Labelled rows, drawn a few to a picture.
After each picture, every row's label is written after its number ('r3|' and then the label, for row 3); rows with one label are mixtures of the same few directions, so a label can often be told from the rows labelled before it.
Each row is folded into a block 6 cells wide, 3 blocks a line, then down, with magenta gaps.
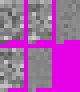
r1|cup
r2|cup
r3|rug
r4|cup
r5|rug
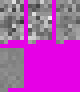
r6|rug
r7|cup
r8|rug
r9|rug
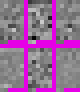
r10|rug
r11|cup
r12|rug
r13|cup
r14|cup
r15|rug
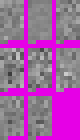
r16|cup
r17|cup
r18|rug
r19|rug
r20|rug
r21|rug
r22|rug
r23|rug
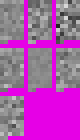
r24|cup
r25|cup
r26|cup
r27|cup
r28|cup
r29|cup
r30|rug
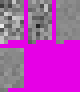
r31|cup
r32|rug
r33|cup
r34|cup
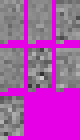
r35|rug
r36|rug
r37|cup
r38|cup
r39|rug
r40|cup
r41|cup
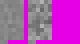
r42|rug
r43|rug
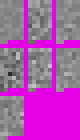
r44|cup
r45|cup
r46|rug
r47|rug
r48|cup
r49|rug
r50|cup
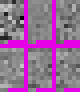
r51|cup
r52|rug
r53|rug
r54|cup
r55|cup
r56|cup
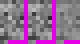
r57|cup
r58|cup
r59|cup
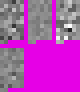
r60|rug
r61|rug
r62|rug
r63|rug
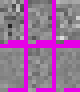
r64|rug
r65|cup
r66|cup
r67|cup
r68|cup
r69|rug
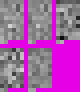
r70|rug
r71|rug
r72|cup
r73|rug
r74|cup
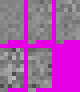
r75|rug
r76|rug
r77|rug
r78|rug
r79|cup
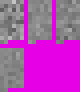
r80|rug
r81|rug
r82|rug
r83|rug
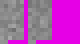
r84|rug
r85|cup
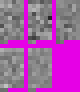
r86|cup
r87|cup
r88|rug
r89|cup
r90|cup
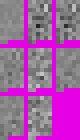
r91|cup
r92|rug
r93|rug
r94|rug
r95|rug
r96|rug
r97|rug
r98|cup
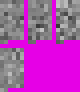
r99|cup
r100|rug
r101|cup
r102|rug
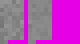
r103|cup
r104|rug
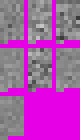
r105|rug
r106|rug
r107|cup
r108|rug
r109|cup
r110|rug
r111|cup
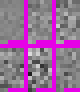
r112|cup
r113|cup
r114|cup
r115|cup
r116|cup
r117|rug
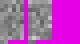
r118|rug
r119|cup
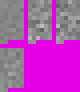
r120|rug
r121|rug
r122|cup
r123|rug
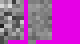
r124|cup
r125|cup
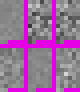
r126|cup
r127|cup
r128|cup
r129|cup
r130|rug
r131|rug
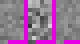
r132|cup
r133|cup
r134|rug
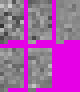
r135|cup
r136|cup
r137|rug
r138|cup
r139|cup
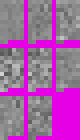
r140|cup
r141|rug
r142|cup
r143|cup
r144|cup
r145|cup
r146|rug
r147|cup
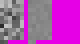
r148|cup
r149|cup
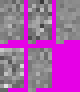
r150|rug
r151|rug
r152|rug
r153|cup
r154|rug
